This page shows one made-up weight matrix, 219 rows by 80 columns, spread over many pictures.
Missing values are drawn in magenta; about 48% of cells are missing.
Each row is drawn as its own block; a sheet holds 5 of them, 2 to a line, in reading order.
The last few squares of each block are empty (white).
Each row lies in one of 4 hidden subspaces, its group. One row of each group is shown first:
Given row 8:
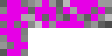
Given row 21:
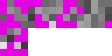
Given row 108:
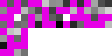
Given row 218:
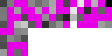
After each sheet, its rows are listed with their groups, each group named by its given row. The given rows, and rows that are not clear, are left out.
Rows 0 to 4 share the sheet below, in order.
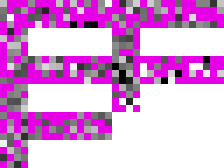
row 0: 218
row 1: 8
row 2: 218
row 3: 21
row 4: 108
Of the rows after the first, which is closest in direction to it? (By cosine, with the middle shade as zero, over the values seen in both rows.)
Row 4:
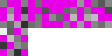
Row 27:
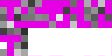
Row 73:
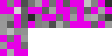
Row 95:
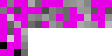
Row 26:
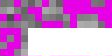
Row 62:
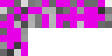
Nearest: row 95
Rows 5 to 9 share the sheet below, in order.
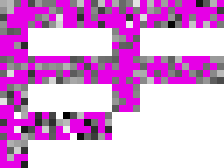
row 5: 108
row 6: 8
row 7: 21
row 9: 8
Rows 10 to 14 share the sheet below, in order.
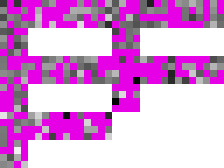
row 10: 8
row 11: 8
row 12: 8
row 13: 108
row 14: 8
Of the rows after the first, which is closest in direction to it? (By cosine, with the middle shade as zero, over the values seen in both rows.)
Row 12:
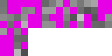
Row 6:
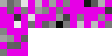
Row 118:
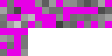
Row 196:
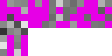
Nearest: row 196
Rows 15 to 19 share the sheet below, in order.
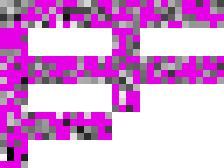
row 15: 108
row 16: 21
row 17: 8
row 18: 108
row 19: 108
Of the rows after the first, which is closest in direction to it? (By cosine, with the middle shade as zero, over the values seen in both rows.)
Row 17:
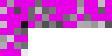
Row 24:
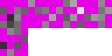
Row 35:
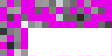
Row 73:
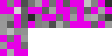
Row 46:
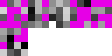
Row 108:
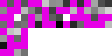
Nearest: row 46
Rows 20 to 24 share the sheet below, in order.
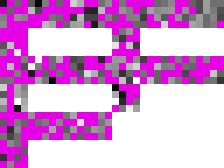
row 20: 8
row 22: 8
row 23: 108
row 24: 21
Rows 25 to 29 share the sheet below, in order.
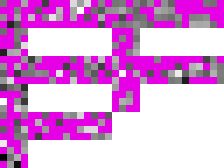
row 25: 21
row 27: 108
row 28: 218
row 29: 108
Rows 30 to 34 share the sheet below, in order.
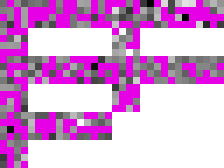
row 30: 8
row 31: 8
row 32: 8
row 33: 108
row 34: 21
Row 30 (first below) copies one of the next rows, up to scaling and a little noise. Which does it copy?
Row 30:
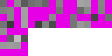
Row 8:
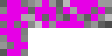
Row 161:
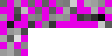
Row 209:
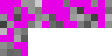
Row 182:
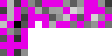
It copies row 161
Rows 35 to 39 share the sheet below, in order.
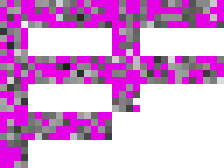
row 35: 108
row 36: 108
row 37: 108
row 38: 8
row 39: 108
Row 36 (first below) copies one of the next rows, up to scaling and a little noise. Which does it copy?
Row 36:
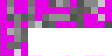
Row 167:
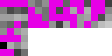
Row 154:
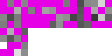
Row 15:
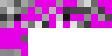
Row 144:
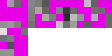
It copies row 154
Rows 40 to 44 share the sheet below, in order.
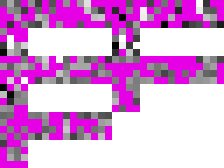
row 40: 21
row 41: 21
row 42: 108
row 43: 21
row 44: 108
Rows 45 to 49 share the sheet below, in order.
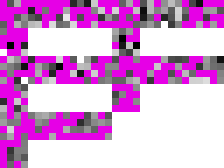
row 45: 21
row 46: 21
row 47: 108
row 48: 218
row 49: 21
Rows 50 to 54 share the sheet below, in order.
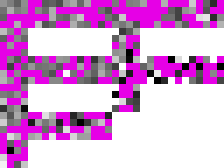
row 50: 108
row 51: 108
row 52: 218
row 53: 108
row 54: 21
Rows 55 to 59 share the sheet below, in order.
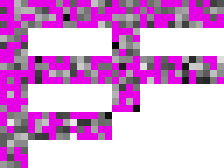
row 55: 218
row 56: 108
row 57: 8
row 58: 218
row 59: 218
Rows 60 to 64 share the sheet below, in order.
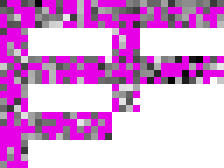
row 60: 8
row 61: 108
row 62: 8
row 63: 108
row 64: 21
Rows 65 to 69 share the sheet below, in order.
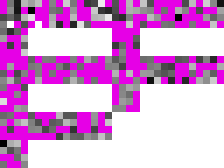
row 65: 8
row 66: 218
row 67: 108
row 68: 108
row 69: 108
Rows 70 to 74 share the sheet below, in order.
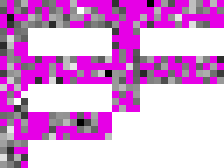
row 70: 21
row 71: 8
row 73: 8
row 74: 21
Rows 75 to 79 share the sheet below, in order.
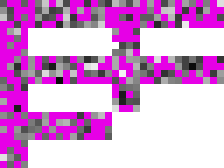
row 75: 108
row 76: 108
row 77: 8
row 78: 21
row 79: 108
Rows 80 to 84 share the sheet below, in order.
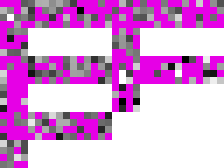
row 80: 21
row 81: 8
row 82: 218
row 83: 21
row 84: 8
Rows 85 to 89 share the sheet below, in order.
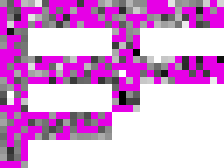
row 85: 8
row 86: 8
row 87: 21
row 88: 21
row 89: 21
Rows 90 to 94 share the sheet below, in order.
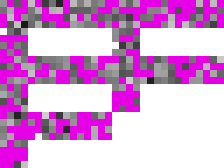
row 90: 108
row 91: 108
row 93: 8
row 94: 8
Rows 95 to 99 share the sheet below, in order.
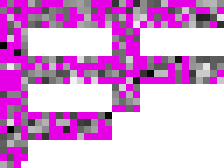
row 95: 108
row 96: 8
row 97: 218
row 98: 8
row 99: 218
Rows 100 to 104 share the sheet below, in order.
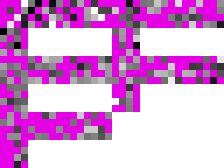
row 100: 8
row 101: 8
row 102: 21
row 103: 108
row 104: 108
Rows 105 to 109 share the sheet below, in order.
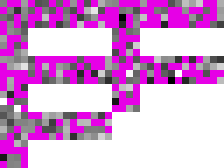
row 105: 8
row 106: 21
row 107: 108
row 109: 108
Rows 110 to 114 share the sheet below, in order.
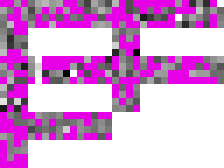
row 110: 21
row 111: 218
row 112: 8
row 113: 108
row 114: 218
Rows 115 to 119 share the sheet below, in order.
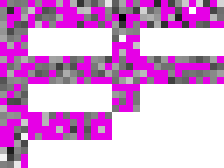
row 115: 218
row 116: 21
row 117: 21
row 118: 8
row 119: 108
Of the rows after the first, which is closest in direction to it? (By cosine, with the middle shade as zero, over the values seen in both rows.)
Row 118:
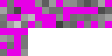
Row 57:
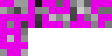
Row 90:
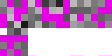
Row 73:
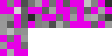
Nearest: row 57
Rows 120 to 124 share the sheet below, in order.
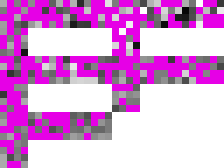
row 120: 218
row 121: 8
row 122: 218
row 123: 8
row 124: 21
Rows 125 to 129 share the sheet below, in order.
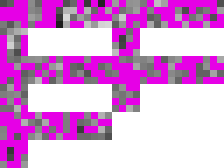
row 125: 108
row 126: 21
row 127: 108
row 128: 108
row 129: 108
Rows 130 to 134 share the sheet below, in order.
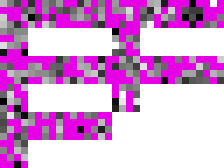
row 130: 218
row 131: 108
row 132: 108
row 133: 21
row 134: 8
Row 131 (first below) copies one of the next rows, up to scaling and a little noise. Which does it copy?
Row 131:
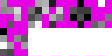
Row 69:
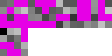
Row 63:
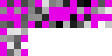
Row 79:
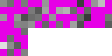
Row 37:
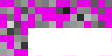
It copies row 79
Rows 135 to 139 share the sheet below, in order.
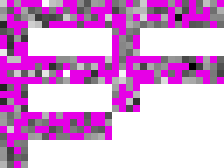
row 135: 21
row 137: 8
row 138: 21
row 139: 21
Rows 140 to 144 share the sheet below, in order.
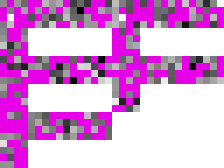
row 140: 21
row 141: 218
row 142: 108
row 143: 21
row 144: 108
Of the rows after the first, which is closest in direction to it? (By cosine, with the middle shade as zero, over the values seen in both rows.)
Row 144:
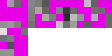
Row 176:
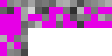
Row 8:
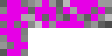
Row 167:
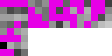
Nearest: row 8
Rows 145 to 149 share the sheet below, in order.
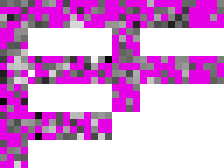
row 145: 218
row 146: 8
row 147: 218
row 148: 8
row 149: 8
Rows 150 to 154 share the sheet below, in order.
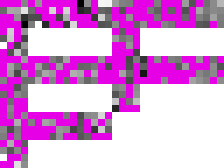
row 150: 108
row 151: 218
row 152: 108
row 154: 108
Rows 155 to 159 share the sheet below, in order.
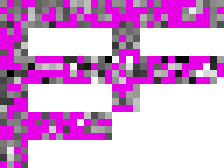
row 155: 21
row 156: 21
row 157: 218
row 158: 8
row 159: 21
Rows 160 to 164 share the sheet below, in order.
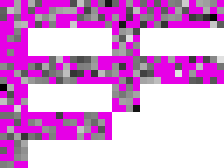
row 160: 218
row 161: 8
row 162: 108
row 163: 218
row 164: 108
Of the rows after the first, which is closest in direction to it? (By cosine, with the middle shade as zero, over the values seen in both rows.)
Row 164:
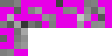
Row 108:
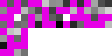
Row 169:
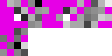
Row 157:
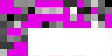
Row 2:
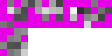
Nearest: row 2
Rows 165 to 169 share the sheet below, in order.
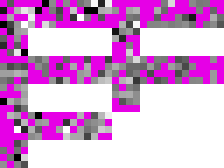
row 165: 8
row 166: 108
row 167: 108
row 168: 8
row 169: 8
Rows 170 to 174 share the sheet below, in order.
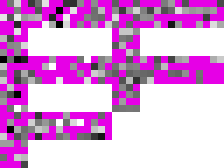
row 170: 108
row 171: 108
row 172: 8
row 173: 108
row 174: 21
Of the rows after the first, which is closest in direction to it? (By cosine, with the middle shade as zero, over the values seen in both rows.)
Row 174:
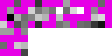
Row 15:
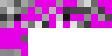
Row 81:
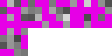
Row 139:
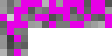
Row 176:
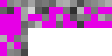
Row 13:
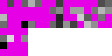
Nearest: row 176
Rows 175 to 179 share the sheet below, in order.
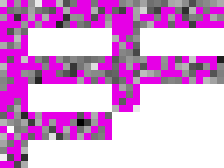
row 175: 8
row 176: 218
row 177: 8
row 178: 218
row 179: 21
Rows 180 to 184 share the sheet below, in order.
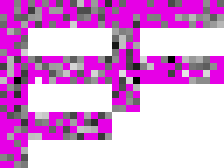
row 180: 218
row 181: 108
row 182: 8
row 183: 108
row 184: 8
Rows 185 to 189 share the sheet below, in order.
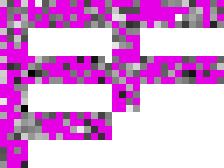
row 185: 8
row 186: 218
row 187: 218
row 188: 108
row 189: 8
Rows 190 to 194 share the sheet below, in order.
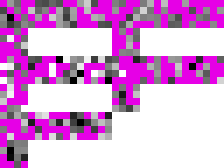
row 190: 21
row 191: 8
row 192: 8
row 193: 21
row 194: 21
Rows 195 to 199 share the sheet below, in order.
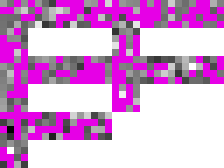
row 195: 108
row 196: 108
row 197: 21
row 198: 21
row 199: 21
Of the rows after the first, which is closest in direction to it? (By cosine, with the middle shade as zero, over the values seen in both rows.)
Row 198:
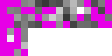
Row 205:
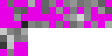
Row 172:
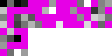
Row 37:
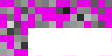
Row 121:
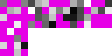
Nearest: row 205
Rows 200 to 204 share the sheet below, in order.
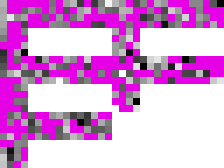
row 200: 218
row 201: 8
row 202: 8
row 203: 21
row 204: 21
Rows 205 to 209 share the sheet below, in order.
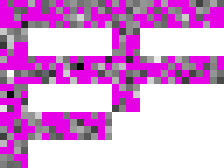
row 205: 108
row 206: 8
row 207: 21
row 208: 8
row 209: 8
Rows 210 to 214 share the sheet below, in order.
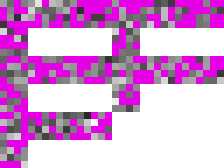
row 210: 8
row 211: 108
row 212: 218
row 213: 21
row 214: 8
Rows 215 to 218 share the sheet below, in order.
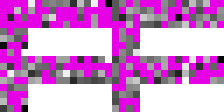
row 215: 218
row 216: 218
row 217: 218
